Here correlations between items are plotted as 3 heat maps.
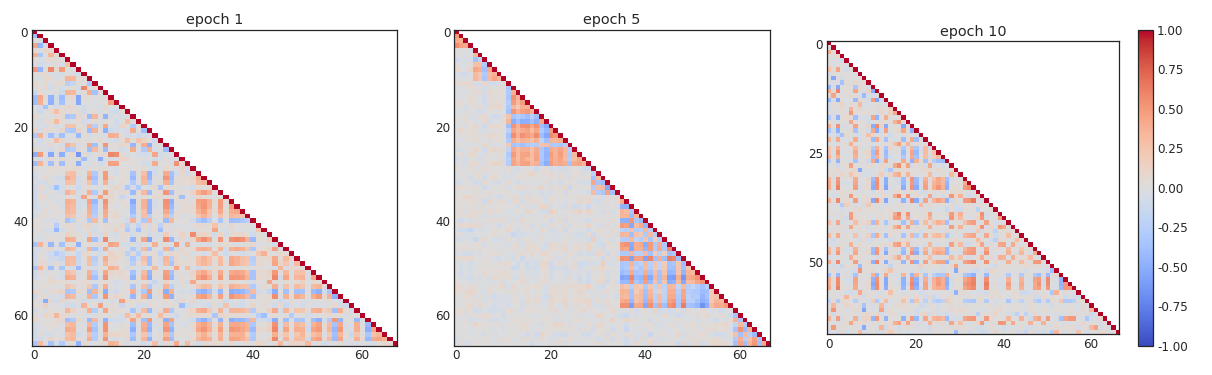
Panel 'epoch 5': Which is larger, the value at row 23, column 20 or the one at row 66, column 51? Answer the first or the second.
the first
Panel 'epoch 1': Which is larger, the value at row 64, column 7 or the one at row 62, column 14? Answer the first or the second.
the first
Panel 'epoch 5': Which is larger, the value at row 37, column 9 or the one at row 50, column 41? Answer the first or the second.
the first
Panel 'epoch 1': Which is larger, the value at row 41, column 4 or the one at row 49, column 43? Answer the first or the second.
the second
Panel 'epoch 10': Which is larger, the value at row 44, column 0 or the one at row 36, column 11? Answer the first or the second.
the second
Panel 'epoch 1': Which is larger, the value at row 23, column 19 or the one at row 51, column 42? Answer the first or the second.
the first
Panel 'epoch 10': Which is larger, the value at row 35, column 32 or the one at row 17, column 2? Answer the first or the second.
the first
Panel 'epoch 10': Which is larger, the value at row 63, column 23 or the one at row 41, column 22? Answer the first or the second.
the second
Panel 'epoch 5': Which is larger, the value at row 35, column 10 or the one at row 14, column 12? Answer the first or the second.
the second
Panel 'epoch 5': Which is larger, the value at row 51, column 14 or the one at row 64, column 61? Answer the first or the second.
the second
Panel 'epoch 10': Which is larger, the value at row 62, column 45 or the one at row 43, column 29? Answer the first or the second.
the second
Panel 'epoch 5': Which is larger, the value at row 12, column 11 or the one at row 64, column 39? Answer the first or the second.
the second
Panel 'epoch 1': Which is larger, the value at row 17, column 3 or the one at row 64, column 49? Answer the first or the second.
the second
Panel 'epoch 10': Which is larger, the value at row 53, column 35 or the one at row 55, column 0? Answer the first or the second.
the second
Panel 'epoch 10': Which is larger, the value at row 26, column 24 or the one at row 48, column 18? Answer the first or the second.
the first
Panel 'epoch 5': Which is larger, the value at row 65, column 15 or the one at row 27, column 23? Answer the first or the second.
the second
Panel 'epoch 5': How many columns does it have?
67
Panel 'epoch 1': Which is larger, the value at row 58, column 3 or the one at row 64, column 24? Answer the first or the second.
the second
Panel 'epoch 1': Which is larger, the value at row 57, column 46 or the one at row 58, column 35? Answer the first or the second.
the second
